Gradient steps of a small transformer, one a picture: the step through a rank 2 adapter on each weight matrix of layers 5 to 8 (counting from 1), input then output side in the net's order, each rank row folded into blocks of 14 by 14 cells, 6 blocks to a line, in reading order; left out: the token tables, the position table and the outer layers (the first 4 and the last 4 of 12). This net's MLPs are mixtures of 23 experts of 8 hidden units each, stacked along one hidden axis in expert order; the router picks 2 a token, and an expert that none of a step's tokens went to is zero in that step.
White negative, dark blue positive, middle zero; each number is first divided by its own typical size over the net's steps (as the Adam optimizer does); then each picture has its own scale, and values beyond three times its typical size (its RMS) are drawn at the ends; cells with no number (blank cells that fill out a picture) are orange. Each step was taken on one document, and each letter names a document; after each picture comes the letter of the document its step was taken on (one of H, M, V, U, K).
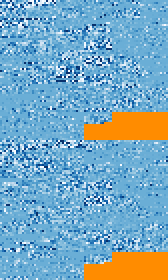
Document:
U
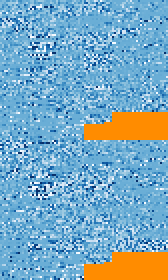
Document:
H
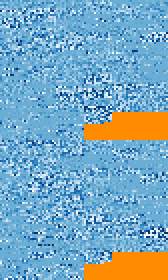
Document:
H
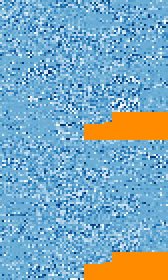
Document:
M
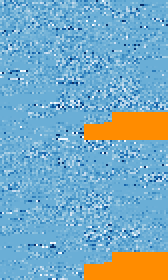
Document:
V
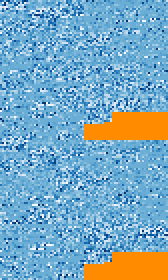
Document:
H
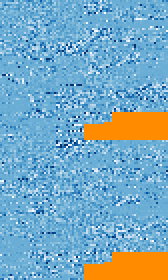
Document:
M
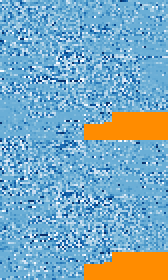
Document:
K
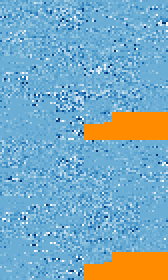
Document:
V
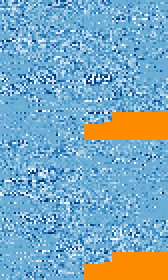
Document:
M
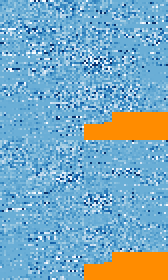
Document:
V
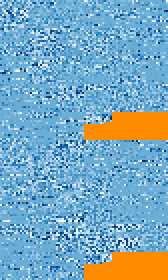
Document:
K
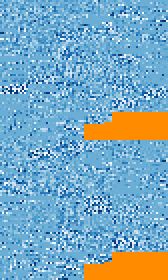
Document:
K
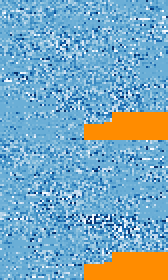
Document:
M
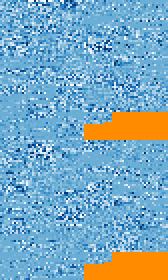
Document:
U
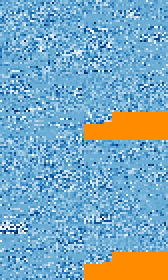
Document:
H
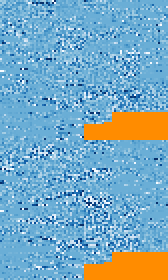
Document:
M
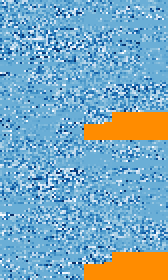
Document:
H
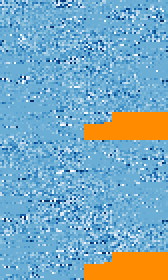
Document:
M
